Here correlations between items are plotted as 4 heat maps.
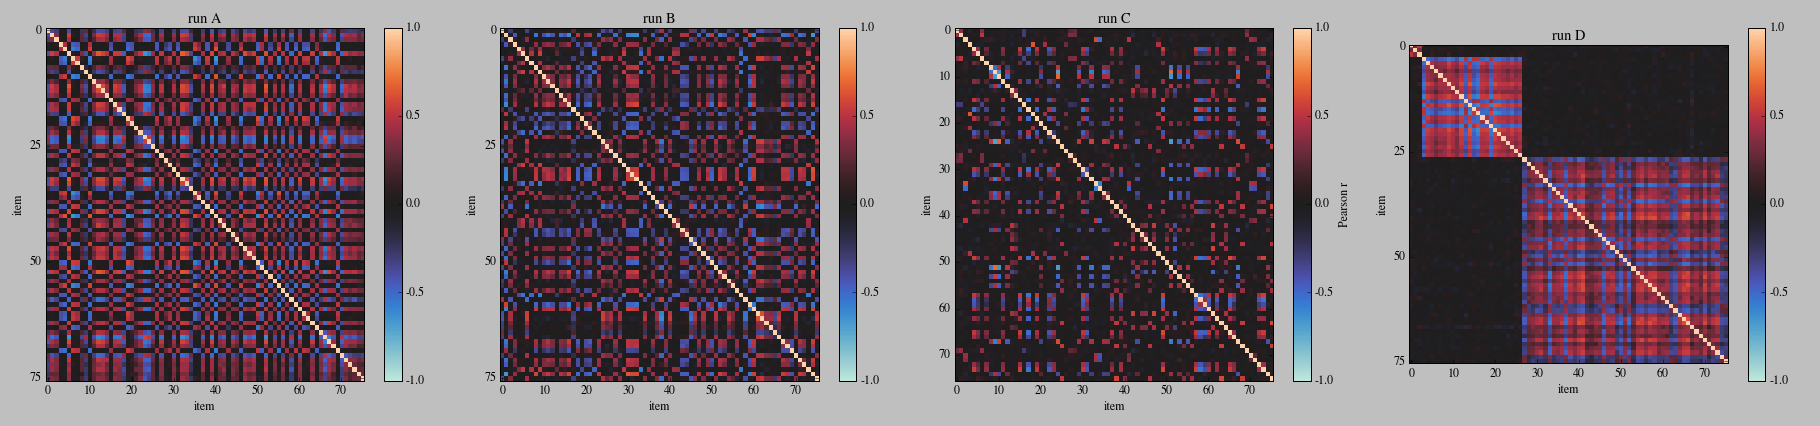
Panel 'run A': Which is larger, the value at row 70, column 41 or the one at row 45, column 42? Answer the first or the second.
the second
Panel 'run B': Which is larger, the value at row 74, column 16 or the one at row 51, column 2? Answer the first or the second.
the first
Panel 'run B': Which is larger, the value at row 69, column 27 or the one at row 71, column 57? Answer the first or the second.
the second
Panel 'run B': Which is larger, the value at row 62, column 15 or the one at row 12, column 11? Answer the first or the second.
the second
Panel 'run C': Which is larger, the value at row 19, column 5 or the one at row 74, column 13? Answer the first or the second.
the first
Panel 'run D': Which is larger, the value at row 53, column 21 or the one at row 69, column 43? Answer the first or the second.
the second
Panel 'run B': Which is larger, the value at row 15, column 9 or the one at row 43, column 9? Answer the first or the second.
the first
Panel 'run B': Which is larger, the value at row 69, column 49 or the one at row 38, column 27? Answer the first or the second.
the second
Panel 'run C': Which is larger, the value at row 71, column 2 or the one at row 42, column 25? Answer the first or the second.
the first
